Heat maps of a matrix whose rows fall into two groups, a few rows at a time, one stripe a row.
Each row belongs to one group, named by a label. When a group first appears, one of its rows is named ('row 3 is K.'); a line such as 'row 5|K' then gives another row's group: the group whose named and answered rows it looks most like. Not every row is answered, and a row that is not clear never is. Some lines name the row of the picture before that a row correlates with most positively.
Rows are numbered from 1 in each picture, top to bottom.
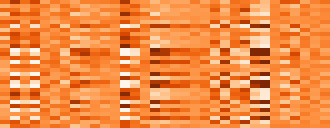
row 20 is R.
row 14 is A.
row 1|R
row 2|R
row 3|R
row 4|R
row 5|R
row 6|R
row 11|R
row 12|R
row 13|A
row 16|A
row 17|R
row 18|R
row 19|A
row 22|A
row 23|R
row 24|R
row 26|A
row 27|R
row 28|A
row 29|R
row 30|A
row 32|R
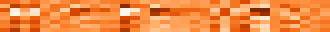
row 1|R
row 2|R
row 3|A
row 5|R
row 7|R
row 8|R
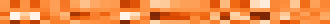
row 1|R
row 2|R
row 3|R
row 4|A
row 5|A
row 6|R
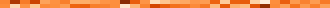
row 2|A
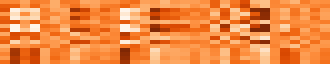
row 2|R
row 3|A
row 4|A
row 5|A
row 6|R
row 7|A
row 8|A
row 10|R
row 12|R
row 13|R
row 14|R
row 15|R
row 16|R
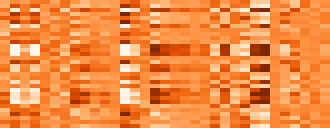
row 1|R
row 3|A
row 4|R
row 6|R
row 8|R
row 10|R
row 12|A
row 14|A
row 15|R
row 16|R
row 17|A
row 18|A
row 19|R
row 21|A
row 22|R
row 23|A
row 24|A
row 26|A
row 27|R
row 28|R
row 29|R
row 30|R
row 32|R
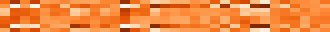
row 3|R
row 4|R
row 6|R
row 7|A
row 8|R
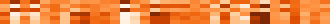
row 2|A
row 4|A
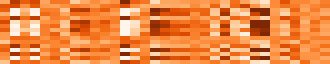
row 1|R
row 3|A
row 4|A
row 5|R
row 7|A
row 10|R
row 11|R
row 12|R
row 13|A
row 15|A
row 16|R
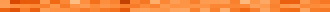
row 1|R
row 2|R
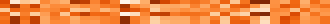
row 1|A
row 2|R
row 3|R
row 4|A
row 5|R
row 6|R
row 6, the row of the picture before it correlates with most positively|3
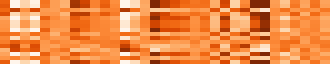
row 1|A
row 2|A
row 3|R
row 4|A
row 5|A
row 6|A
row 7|A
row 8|A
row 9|R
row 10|A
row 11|R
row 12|R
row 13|R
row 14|A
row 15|R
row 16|A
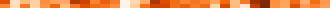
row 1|A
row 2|A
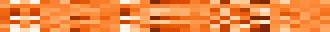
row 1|A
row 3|R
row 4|R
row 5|A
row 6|R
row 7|A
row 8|A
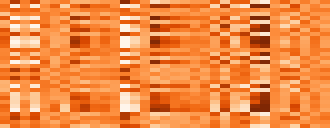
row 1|R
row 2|A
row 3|R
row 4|R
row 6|R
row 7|A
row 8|A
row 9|R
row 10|A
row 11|A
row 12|A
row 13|R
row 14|A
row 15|R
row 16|A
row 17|R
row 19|R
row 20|R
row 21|R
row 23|R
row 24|A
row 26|A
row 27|A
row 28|A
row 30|R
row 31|R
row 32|R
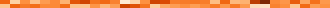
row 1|A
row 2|R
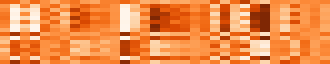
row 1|R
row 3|A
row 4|A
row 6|A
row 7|A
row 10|A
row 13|R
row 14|R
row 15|A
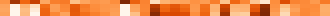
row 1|R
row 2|A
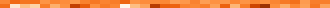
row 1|R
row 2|A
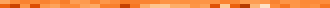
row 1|R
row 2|R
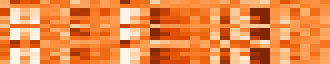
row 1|R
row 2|R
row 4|A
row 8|A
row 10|A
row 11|R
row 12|R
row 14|A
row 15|A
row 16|A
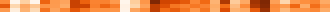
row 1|A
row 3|A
